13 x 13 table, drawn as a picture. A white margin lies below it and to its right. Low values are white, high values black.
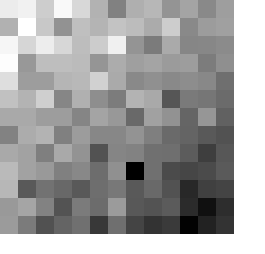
Ninth with the lowest average: top left. Ninth with the highest average: bottom right. Stripes: none. Mirror symmetry: none. Slope: up to the bottom right.
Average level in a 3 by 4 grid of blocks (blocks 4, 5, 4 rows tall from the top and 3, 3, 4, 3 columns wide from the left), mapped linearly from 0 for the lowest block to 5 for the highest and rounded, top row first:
0 1 1 2
1 2 2 3
2 3 4 5
